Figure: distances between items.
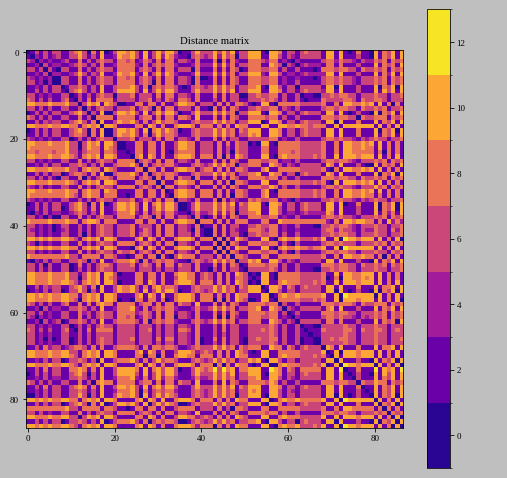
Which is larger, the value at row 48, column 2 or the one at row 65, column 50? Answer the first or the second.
the first
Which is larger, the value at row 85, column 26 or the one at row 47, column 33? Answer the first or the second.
the first
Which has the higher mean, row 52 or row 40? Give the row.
52
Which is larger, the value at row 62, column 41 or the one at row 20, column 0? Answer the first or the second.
the second
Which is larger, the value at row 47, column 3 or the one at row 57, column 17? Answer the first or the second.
the first
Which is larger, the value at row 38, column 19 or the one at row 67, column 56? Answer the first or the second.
the second
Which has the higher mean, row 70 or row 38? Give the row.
70
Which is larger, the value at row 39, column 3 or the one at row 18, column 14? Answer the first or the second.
the first
